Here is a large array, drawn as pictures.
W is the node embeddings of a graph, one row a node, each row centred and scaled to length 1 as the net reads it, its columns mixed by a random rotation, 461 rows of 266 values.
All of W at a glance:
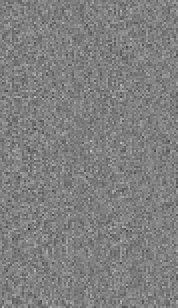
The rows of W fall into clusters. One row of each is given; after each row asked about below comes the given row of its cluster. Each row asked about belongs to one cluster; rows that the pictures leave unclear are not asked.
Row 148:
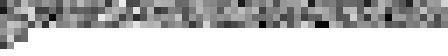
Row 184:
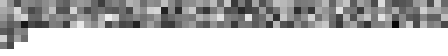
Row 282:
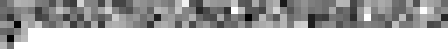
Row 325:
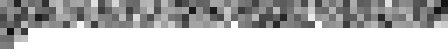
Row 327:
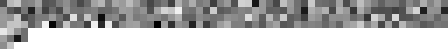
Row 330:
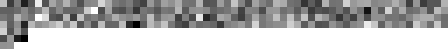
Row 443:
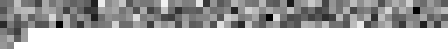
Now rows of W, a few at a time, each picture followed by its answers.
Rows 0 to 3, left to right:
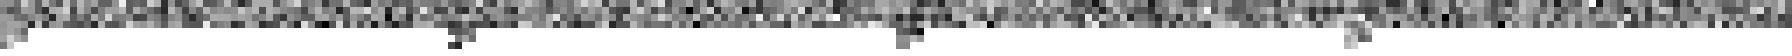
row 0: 148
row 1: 184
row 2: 325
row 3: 327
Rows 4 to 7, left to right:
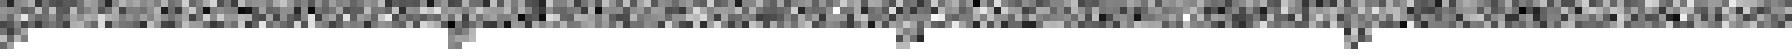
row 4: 184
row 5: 443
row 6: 330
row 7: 443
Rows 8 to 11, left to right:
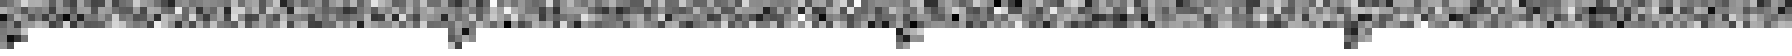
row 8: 282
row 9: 443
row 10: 282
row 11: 325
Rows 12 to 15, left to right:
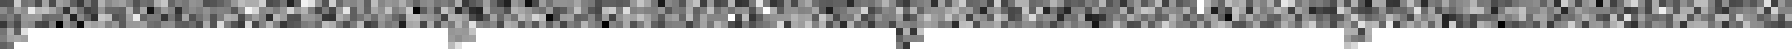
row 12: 443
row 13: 327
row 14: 443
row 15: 327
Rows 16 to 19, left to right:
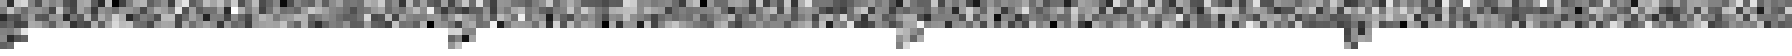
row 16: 282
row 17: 327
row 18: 327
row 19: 443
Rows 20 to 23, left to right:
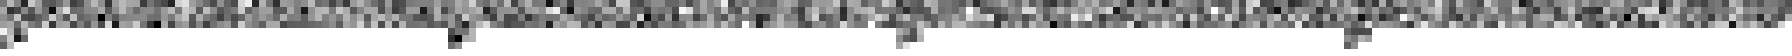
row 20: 327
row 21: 282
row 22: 327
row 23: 325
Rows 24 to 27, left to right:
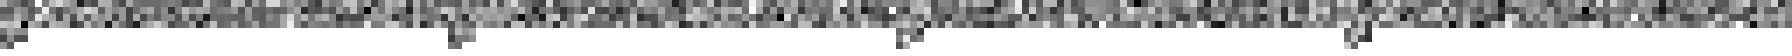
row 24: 330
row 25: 443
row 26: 148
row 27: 330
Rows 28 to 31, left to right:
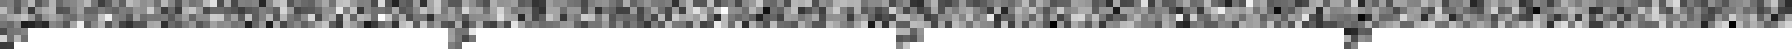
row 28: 184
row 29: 443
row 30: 327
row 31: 325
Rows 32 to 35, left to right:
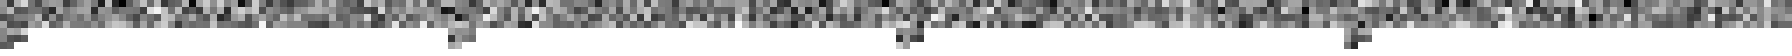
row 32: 282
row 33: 330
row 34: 330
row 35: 282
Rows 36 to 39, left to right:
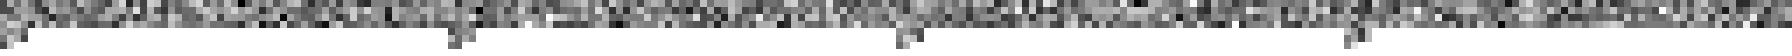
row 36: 148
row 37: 184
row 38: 148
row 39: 327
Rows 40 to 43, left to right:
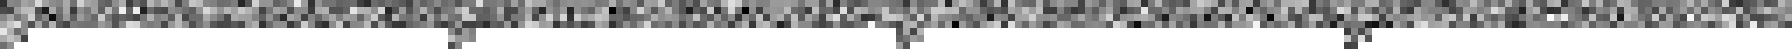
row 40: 148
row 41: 184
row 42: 443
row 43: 184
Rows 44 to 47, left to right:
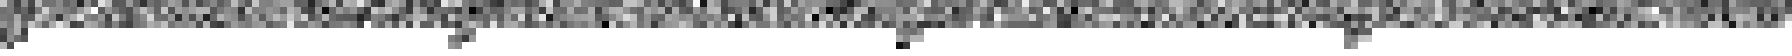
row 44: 330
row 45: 327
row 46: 184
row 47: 325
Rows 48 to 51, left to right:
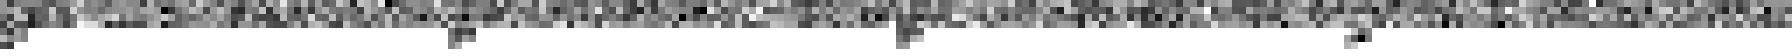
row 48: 184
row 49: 325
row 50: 325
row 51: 327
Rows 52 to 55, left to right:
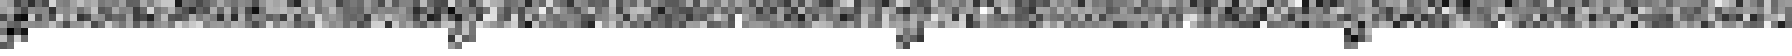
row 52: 325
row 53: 330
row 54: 330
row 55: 282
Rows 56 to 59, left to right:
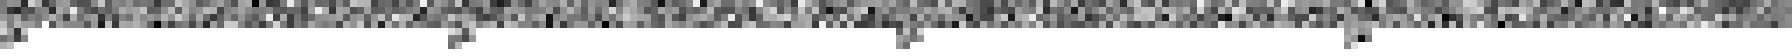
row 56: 327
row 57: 327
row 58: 443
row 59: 327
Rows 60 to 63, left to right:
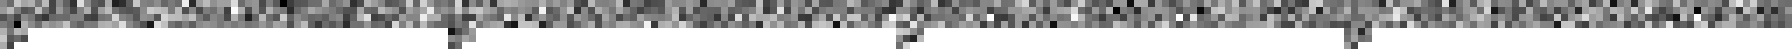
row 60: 282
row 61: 325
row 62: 327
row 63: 443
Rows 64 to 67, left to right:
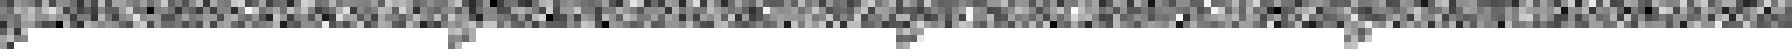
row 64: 443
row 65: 327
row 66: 327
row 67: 327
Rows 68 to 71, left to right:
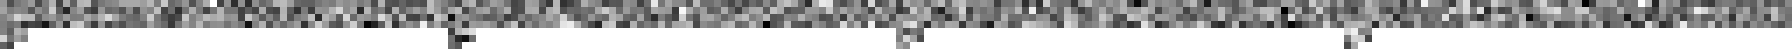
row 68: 184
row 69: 282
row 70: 148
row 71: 148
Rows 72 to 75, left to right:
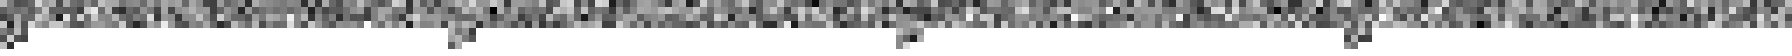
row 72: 330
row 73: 148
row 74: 327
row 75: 330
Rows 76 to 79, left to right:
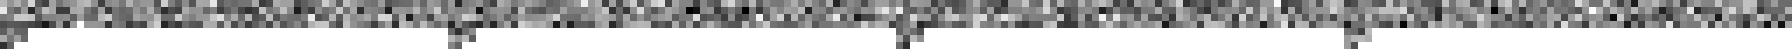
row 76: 184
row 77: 184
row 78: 184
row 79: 443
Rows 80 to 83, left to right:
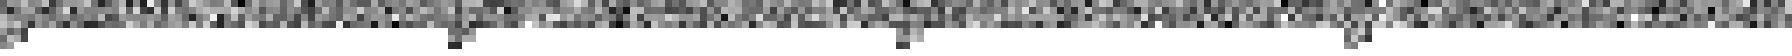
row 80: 148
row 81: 184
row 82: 184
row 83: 330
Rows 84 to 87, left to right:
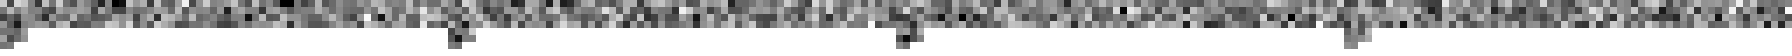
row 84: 282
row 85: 282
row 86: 282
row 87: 443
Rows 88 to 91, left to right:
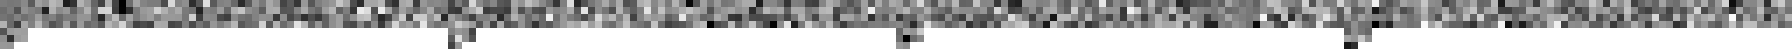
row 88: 282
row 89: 148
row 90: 282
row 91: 184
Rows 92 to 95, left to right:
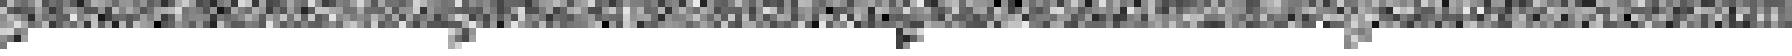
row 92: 327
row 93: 327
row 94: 282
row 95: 148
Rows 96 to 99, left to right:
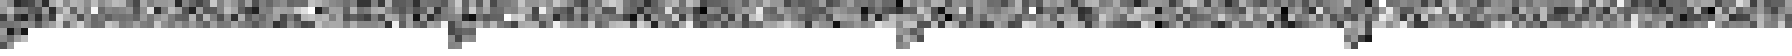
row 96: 325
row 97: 325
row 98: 148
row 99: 330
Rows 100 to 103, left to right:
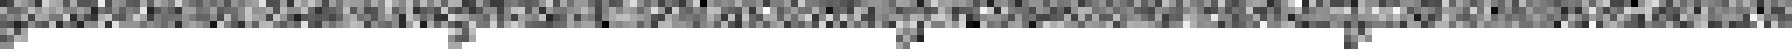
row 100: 443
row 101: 327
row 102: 330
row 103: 443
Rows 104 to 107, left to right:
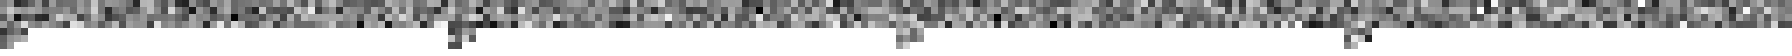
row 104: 325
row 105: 184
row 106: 327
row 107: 148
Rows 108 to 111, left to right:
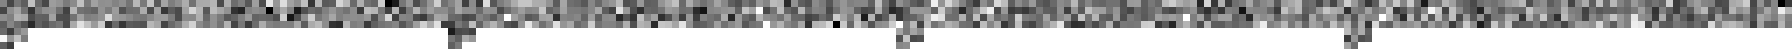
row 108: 184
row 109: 325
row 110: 330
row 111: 330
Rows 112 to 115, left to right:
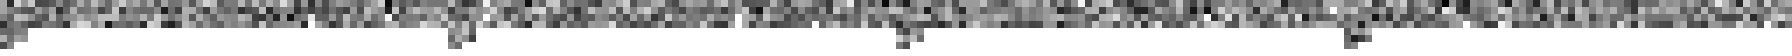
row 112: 184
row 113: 330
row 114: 184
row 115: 282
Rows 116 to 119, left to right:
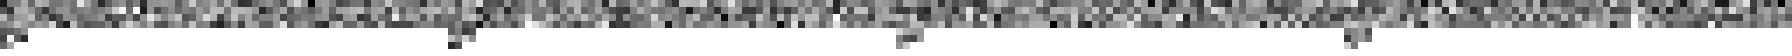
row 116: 148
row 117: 184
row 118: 327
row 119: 330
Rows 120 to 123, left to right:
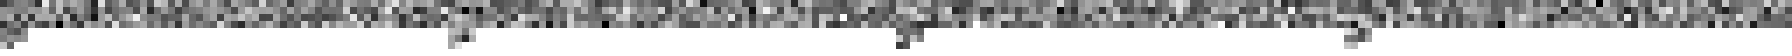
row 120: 443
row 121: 327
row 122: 184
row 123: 327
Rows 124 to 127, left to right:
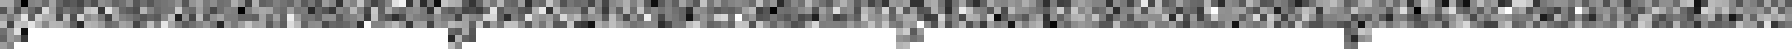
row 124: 330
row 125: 330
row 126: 327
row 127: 282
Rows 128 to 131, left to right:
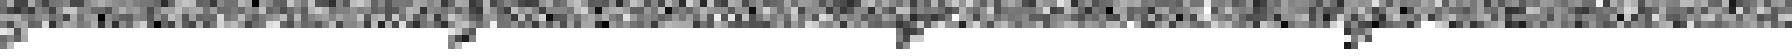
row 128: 327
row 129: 327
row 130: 325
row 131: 184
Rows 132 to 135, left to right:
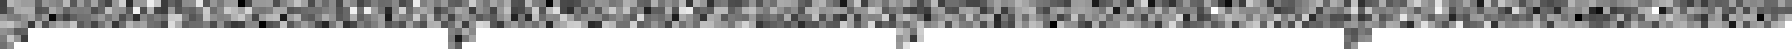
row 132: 148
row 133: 282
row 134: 327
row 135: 325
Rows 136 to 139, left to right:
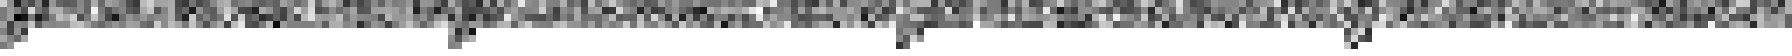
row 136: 325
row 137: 325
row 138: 184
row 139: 330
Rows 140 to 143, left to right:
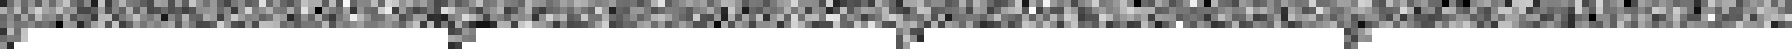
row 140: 443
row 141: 184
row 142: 148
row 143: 282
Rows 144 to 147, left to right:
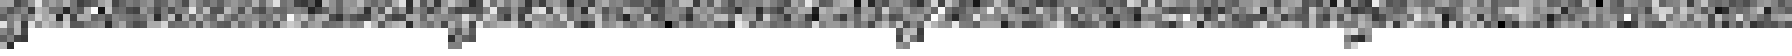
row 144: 330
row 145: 330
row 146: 330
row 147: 327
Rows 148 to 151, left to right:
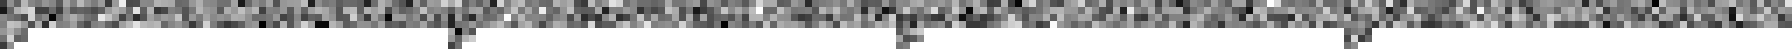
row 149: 325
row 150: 282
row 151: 148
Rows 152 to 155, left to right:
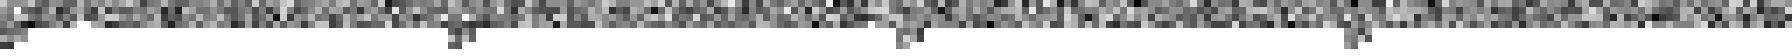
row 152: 184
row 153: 184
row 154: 148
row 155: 443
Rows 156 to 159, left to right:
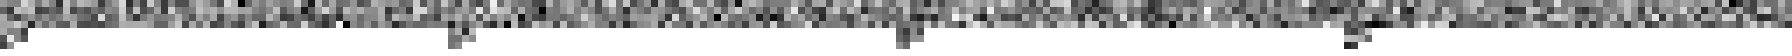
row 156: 148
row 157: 443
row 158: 325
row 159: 184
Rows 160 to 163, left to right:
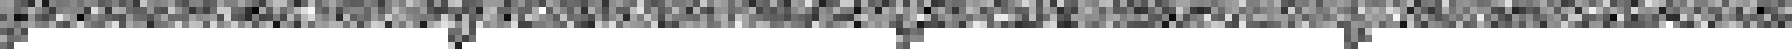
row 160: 325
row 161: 330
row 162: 184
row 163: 443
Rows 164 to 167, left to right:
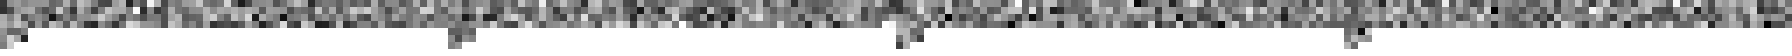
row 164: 148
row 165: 325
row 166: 148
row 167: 443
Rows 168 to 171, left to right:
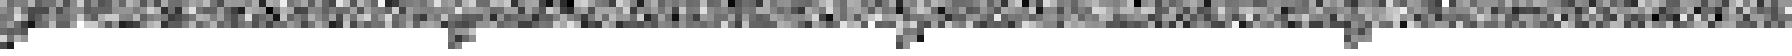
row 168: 184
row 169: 282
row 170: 148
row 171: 443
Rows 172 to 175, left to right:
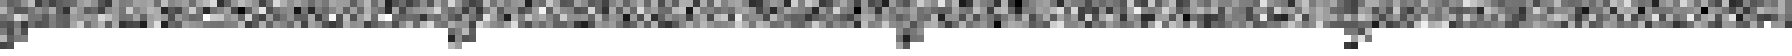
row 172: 184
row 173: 330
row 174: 282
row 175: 184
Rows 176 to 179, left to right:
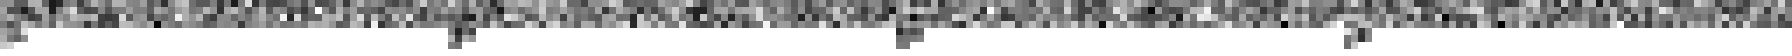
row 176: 327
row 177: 325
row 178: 325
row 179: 327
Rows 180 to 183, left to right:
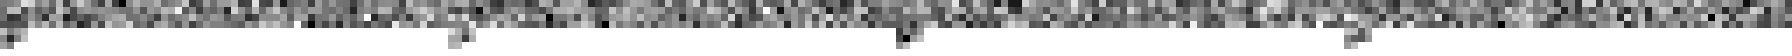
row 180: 282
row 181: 327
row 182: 282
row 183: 327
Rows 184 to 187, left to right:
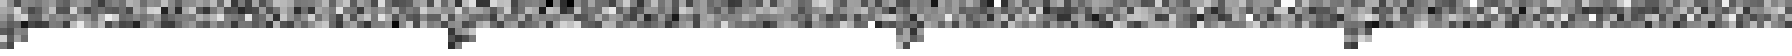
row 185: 282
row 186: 443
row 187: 184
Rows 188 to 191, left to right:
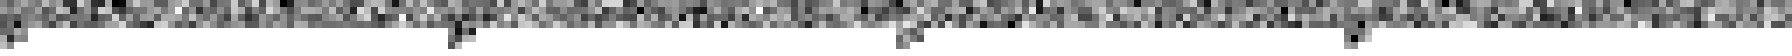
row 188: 282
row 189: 325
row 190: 148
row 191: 282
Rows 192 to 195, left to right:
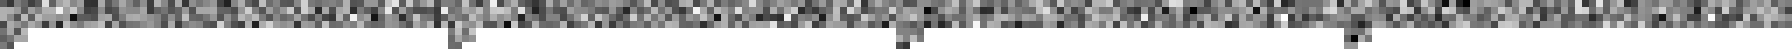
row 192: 443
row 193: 443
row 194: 184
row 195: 282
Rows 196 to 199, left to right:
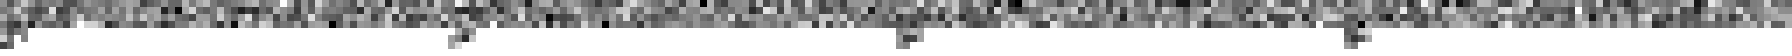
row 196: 184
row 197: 327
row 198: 282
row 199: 282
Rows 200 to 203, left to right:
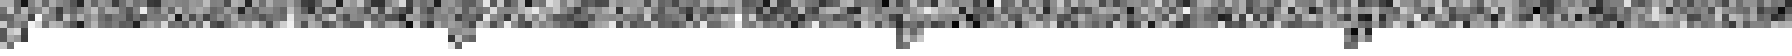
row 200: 330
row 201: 330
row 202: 443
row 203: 325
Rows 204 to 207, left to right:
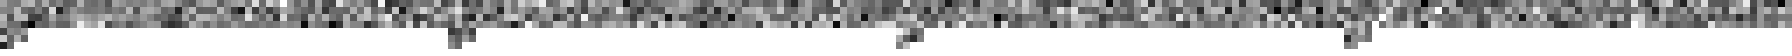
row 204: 184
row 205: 325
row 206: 327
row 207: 330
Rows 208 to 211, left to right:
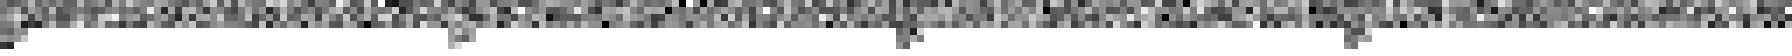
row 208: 184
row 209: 327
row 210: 443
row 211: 443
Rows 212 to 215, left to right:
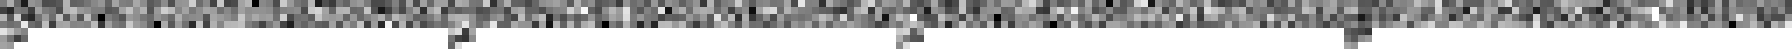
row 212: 327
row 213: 327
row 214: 327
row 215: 325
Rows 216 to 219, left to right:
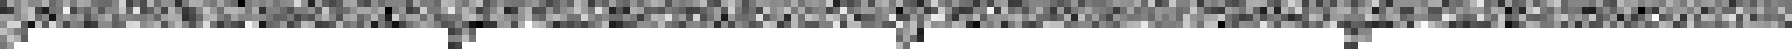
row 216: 148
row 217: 184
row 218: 330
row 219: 184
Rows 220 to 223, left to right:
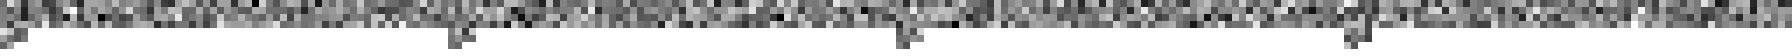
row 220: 327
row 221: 443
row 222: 443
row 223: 330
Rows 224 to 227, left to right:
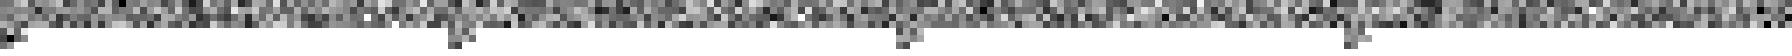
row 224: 282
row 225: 443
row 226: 443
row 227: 443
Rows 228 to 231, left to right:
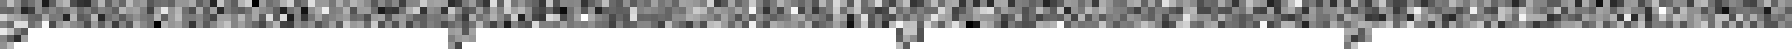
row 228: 327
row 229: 443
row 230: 330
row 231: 327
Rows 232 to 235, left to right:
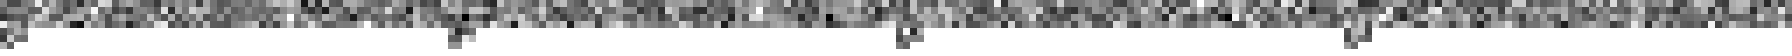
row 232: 330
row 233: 325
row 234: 443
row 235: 330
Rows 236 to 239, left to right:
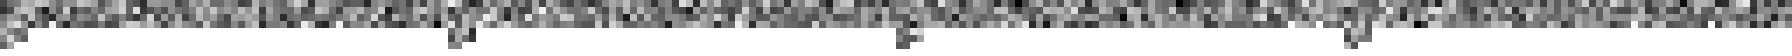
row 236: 148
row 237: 330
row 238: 282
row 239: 330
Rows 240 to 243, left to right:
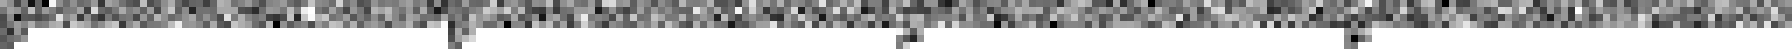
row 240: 325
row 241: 443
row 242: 327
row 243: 282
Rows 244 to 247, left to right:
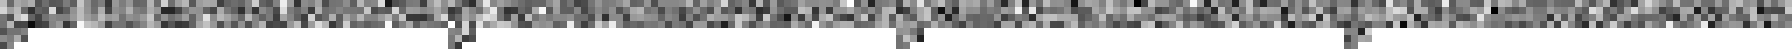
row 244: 184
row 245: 330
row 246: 148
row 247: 443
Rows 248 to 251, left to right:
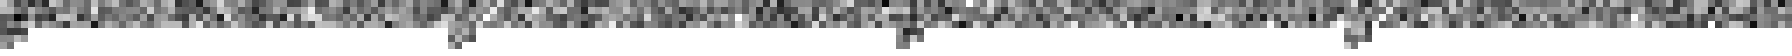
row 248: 325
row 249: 330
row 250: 325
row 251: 330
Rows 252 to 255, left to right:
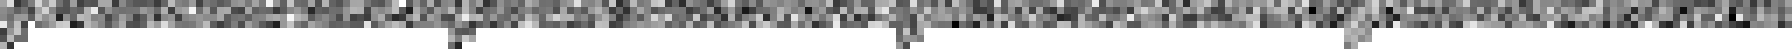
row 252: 330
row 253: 184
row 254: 443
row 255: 148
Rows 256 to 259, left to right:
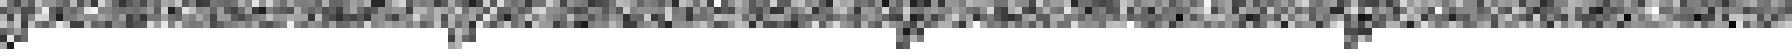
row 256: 330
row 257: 330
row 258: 325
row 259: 325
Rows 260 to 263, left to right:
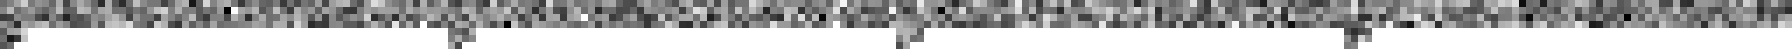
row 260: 282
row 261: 443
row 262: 148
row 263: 325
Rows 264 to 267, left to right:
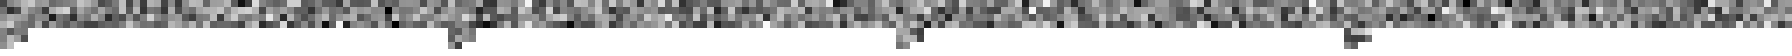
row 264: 148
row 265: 184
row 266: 148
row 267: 282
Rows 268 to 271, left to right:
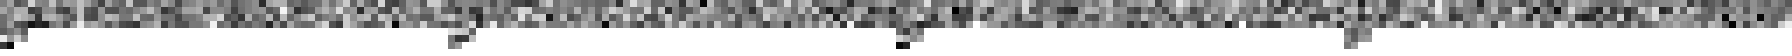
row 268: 184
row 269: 327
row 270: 184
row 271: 325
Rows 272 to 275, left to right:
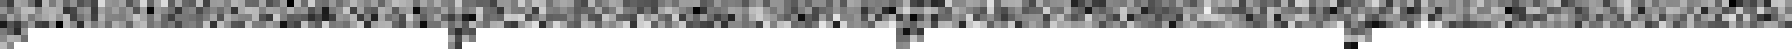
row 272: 443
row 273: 325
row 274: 325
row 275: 184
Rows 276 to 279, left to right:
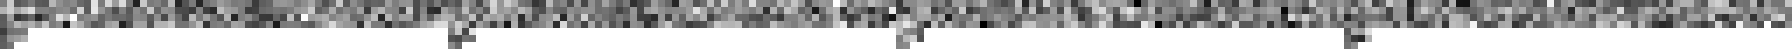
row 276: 325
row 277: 443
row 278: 148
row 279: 282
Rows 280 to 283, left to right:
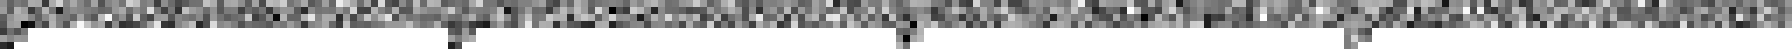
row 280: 184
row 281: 184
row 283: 148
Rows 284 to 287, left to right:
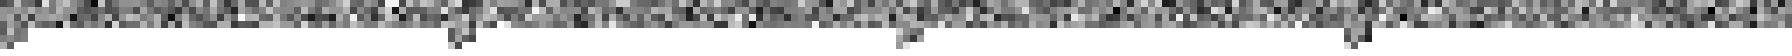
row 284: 443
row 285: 330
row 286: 327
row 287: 330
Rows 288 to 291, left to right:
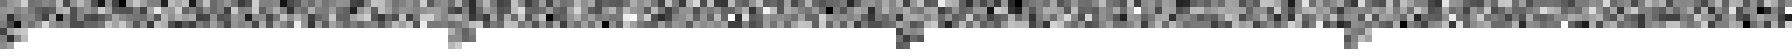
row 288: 282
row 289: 327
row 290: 282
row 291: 443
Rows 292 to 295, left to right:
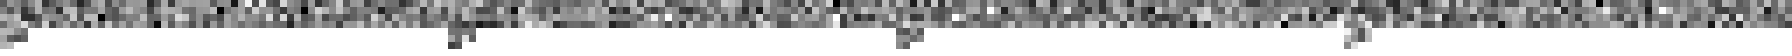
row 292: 327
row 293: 184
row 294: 325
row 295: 327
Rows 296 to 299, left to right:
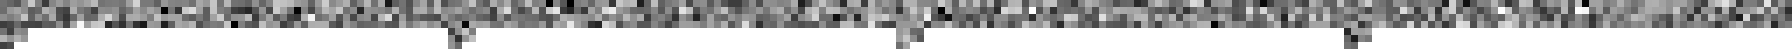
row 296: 184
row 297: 282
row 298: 148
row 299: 282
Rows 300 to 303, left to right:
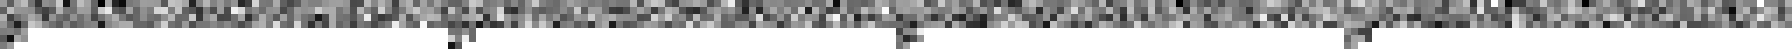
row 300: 282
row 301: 184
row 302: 282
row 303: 148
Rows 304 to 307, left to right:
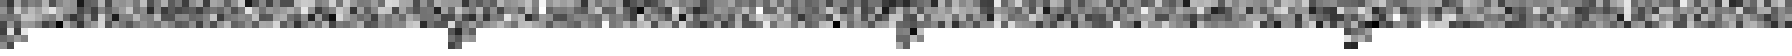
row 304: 443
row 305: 325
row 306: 443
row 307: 184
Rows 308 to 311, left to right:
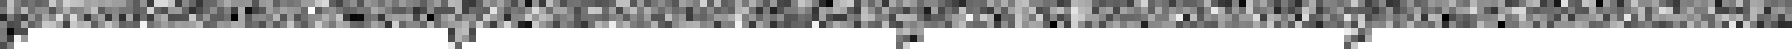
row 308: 325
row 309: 330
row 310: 327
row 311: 327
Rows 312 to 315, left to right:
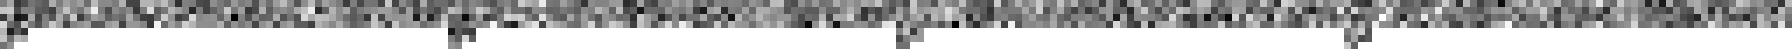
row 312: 325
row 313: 325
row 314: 443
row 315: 330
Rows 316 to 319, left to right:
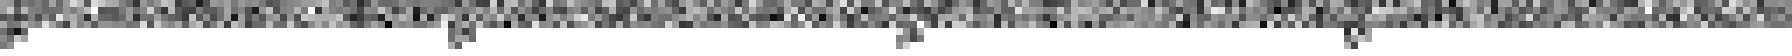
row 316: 325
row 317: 443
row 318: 327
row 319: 443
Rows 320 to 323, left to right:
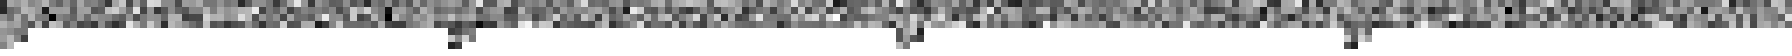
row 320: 148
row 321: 184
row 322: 330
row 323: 184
